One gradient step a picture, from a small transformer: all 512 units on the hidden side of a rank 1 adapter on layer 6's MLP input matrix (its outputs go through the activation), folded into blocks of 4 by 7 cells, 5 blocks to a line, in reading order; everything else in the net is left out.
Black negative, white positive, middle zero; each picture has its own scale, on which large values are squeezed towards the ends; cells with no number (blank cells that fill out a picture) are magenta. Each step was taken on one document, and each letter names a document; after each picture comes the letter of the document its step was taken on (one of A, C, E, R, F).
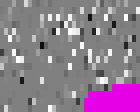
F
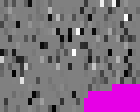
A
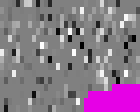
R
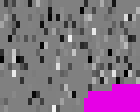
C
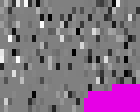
F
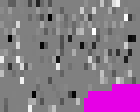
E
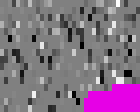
F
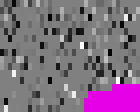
A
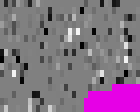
C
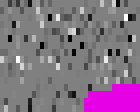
E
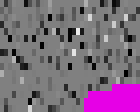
A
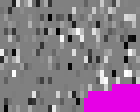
R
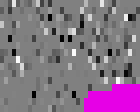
E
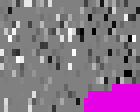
F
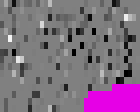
A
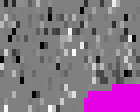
C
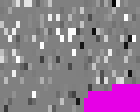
F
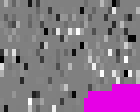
C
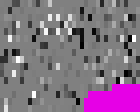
F
